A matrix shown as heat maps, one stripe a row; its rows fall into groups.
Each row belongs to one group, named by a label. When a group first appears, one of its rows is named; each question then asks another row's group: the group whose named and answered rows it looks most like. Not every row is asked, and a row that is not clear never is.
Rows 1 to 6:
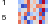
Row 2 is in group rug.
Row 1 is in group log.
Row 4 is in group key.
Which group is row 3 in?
log
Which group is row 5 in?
log
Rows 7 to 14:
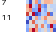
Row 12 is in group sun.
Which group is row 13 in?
log
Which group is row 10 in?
key
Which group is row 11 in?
rug
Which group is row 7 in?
rug
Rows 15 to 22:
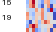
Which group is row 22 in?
key
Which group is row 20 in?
rug
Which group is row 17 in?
log
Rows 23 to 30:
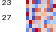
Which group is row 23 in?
key
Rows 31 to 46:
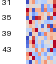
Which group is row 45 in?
key
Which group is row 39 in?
rug
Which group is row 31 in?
sun
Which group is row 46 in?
rug
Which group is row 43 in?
log
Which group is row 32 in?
sun
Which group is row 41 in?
sun
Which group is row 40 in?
sun
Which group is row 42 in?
sun
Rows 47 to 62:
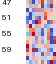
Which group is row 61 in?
sun
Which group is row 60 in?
sun
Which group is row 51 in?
rug
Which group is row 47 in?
log
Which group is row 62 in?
log
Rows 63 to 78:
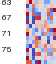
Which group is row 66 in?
key
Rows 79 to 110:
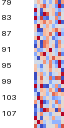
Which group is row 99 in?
sun
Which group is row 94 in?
log
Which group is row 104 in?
key
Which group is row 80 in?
log
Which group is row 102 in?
rug
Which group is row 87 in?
log
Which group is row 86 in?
rug
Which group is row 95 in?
log
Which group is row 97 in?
sun
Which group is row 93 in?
rug
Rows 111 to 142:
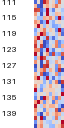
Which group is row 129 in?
key
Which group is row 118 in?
log
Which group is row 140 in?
key
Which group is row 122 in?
key
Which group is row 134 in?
sun
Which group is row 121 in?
key
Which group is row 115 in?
log
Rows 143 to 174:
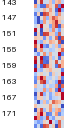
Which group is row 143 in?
sun
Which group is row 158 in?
key
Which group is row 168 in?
rug
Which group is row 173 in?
log
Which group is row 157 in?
key
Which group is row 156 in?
log
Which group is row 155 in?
sun
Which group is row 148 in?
rug
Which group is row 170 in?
sun
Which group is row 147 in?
rug
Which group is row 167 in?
sun
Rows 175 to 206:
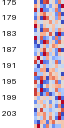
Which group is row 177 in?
key
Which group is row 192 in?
rug
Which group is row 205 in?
rug
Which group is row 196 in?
rug
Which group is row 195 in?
key
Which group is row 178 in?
log
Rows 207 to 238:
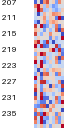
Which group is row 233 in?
rug
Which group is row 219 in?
log
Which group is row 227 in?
log
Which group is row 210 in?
rug
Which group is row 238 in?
sun
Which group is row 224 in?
rug
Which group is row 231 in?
key
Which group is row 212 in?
rug
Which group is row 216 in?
sun
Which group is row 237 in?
key
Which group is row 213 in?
key
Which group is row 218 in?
key
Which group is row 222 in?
key
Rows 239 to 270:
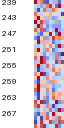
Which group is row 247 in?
log
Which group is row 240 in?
log
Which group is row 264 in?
key
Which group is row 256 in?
rug
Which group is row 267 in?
rug
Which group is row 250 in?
log
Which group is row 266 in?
log
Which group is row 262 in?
rug
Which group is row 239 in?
key
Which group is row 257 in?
key
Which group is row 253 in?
key
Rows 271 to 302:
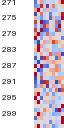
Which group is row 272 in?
rug
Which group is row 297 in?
sun
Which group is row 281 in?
rug
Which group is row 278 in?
key
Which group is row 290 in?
sun
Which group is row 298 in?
log
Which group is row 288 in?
rug
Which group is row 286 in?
rug
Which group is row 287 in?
key
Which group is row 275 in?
sun
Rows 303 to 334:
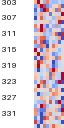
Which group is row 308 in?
log
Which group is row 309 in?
key
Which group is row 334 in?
rug
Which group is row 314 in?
rug
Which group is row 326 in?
rug
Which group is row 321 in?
sun
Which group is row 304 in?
log
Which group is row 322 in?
sun
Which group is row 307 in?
sun
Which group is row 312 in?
log
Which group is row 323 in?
log
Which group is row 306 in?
sun
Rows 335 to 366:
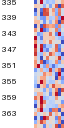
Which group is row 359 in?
key
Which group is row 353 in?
log
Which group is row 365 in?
log
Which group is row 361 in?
sun
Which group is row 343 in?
log
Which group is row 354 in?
log
